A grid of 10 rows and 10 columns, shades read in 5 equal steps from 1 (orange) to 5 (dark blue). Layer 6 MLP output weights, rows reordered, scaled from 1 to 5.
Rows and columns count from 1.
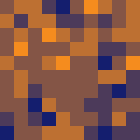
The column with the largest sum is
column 8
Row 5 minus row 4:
-1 2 0 -1 -2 1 1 1 -1 -2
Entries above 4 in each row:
1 0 0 0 1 0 1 1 1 2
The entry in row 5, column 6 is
3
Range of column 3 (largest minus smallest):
3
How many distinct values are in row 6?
3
